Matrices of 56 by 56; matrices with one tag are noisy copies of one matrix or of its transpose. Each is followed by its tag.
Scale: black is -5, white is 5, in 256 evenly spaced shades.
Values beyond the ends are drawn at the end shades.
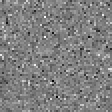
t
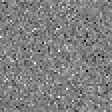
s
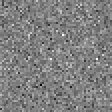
s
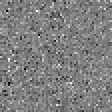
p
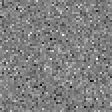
s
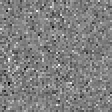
p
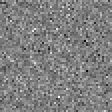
s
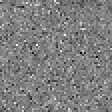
t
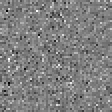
p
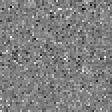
p
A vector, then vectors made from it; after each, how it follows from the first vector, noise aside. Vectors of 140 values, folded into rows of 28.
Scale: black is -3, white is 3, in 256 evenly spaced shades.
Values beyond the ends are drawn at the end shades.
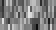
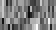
negated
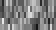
copied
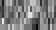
copied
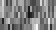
negated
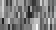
negated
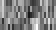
negated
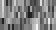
negated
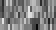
copied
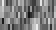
negated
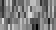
copied
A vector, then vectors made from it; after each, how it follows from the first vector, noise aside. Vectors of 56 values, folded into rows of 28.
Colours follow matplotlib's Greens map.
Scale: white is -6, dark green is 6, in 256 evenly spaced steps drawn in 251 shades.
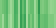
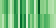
scaled up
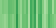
reversed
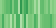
sign-scrambled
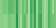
reversed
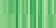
reversed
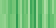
reversed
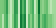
scaled up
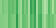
reversed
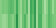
reversed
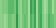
reversed
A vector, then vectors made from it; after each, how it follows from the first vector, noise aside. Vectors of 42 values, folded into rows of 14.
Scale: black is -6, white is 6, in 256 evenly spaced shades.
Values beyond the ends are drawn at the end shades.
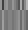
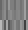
reversed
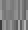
wrapped around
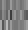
wrapped around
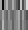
scaled up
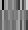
scaled up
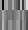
scaled up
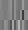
wrapped around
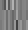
wrapped around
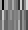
scaled up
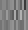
wrapped around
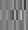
wrapped around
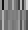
scaled up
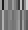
scaled up
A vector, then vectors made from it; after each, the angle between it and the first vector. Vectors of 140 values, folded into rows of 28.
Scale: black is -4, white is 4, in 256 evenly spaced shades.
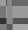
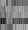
nearly parallel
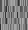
orthogonal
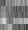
nearly opposite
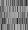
partly aligned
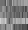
nearly opposite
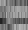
nearly parallel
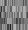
partly aligned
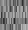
partly aligned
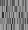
orthogonal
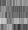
nearly opposite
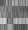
nearly opposite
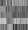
nearly opposite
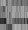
nearly parallel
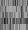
partly aligned
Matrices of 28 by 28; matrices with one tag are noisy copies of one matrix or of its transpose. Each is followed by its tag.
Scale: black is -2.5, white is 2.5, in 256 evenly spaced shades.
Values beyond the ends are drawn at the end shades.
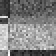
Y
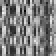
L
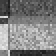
Y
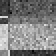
Y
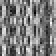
L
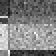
Y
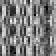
L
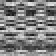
L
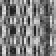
L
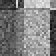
Y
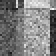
Y
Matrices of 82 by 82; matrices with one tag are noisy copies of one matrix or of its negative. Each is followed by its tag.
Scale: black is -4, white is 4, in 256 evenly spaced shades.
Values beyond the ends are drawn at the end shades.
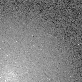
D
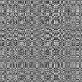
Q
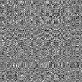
Q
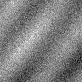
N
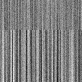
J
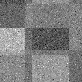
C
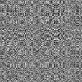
Q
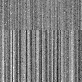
J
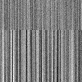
J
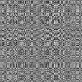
Q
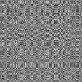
Q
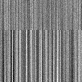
J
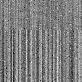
J
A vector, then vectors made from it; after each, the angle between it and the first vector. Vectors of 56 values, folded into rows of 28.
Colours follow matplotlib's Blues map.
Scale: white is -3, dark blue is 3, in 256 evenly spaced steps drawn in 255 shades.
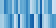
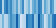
partly aligned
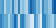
nearly opposite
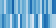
nearly opposite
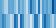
nearly opposite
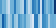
partly opposed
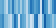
nearly opposite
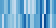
orthogonal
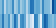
nearly opposite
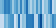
nearly parallel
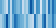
partly opposed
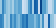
orthogonal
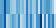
partly aligned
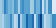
nearly parallel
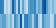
partly opposed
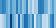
partly aligned
